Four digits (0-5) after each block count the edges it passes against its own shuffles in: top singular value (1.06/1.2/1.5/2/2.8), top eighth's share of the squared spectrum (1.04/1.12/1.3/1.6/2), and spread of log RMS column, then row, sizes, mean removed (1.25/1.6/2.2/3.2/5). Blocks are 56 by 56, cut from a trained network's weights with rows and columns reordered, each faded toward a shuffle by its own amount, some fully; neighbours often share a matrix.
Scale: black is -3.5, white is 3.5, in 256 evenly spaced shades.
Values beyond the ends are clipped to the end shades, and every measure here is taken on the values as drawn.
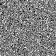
0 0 0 0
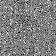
0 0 0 0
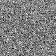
1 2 0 0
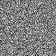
2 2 0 0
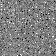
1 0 0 0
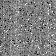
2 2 0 1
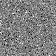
0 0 0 0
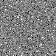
0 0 0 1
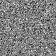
0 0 0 0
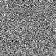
3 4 0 2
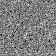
1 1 0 0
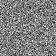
0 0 0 0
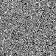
1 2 1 0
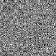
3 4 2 2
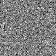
2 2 1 0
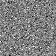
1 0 0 0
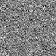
3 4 1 2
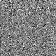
2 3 0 1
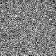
3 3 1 1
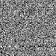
3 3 0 1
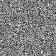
0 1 0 0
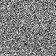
2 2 1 0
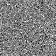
0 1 0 0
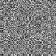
4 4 2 2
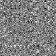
3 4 2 2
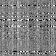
4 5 0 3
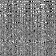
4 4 0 3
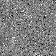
0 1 0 0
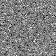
1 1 0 0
